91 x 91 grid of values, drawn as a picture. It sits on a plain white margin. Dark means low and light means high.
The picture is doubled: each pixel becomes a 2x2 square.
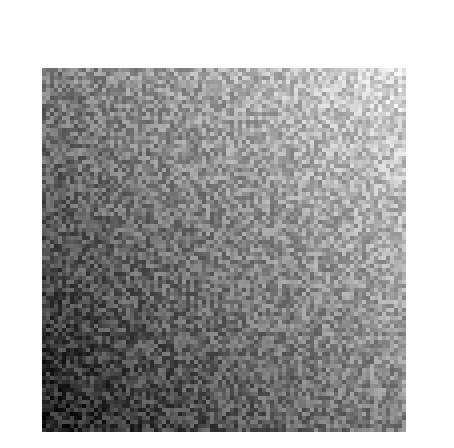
No row or column stands out. The grain is fine, like static. The field climbs toward the top right. The ninth with the highest average is the top right. The histogram is bell-shaped. The ninth with the lowest average is the bottom left. Neither half mirrors the other.
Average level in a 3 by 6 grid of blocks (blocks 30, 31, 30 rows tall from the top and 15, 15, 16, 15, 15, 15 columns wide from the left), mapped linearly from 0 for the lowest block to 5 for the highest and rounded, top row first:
2 3 3 4 4 5 | 1 2 2 3 3 4 | 0 1 1 2 2 3
